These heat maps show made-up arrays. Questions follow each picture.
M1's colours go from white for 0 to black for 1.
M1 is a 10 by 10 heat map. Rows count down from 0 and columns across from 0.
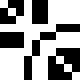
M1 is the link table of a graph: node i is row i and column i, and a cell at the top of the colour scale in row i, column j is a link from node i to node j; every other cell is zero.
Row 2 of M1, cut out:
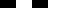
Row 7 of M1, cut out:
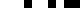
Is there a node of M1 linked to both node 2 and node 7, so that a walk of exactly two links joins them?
no
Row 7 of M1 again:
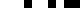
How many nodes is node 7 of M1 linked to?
4
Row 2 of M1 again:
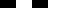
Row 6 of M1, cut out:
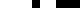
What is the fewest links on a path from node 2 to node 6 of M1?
2
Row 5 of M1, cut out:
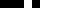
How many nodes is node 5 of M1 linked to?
4
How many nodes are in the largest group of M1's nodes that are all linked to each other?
5
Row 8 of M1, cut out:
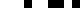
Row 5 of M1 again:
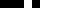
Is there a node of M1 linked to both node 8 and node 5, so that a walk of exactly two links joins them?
no
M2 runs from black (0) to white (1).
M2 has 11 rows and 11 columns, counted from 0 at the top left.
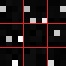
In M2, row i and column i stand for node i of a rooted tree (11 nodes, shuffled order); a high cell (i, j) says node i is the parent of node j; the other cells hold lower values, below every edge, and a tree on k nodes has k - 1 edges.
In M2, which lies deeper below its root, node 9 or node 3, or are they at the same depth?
node 9
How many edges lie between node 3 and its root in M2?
1
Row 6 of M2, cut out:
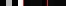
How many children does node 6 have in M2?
2
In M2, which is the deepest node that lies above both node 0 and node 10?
1
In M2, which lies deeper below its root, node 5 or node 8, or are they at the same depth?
node 8
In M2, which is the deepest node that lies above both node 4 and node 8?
1
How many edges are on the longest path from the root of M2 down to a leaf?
3
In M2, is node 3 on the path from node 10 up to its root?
no
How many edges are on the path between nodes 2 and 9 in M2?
6
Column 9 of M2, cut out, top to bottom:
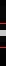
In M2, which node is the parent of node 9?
5
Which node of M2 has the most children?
1
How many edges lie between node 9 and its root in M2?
3
